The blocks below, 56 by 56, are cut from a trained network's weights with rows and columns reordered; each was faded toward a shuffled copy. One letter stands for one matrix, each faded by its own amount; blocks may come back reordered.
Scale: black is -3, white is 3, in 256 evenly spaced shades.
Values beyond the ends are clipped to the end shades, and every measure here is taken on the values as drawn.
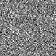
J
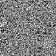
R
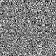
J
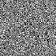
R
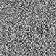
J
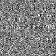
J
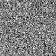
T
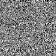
R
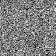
R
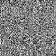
J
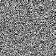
R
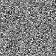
T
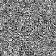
J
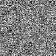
J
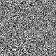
R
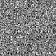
J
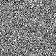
T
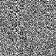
J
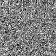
T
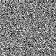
T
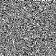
R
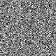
R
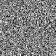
T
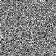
T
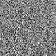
J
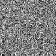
J
